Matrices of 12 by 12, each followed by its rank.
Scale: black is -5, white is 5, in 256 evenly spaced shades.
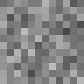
full rank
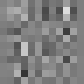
two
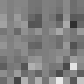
two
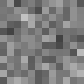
full rank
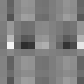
one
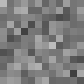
full rank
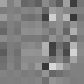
two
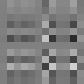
one
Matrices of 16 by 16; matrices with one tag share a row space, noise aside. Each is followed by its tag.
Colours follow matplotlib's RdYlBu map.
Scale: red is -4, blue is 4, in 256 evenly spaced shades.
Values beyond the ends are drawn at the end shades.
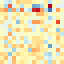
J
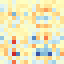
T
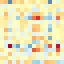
J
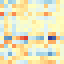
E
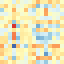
T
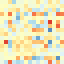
J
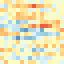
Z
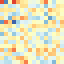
E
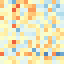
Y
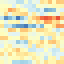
Z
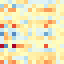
E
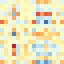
T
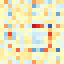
J
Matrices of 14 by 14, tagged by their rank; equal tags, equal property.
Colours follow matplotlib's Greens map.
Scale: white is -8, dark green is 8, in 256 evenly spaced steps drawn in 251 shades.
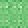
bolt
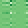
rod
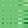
rod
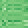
bolt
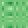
rod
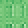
bolt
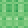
rod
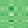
rod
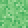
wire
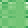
rod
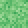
wire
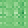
bolt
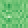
bolt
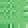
bolt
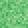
wire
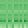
rod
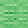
bolt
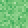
wire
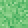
wire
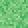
wire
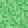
wire
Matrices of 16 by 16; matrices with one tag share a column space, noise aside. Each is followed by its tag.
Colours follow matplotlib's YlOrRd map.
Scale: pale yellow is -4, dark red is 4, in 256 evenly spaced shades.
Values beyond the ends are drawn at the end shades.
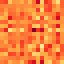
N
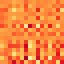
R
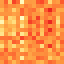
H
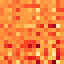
R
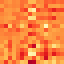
R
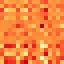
R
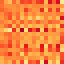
N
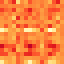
N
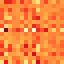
N
